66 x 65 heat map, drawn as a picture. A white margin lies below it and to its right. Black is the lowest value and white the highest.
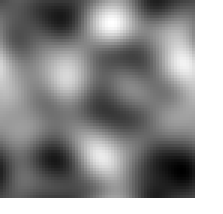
Lone odd cells: none. Histogram: bell-shaped. Ninth with the lowest average: bottom right.
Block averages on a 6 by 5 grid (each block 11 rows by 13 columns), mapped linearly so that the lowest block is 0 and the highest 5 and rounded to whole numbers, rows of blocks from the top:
21433 | 33325 | 45334 | 43224 | 32531 | 21320
